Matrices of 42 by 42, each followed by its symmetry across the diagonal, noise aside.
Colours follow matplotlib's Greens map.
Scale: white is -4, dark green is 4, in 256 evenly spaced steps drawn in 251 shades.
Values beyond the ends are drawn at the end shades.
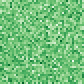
neither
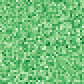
antisymmetric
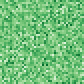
antisymmetric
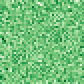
antisymmetric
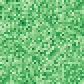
symmetric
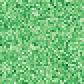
neither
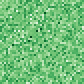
symmetric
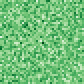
symmetric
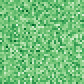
neither
